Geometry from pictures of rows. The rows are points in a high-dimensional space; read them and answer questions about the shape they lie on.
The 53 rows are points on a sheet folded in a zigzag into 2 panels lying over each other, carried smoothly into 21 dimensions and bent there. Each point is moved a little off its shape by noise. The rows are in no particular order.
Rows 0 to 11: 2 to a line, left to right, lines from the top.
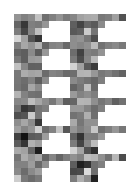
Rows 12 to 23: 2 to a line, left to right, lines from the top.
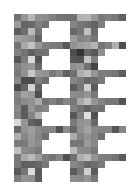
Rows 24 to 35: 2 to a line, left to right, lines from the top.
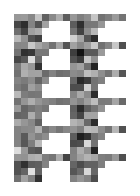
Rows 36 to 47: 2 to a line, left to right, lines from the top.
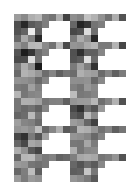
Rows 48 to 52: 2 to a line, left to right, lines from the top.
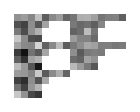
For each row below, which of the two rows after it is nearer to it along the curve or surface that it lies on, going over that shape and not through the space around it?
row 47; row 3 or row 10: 10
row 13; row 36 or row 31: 36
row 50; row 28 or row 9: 9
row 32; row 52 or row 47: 52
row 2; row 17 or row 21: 17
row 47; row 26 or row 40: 40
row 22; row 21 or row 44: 44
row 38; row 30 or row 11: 11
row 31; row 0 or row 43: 0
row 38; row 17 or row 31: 31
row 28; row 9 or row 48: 48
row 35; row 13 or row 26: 13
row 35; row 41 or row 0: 41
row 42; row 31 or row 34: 34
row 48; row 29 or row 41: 41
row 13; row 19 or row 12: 19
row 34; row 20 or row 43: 43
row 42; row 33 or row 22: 22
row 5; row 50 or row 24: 24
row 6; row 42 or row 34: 34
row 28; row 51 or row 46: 46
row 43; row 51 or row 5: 5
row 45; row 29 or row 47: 47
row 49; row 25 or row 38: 38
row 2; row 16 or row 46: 46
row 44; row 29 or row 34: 34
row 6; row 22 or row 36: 36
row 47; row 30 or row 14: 14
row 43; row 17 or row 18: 17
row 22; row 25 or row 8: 8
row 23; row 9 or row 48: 48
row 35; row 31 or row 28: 28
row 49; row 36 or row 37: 36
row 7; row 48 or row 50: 48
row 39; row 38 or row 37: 38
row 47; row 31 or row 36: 36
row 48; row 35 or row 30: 35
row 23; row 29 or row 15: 15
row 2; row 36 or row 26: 36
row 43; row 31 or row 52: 52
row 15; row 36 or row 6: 36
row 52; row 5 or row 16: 5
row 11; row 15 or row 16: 16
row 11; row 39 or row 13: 39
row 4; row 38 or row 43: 43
